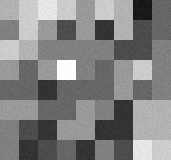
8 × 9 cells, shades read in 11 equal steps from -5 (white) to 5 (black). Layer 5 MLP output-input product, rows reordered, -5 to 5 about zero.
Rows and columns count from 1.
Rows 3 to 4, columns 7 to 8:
2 2 | -1 -3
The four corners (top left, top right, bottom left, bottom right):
-2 1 0 -3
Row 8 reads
0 3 2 1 3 0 2 -4 -3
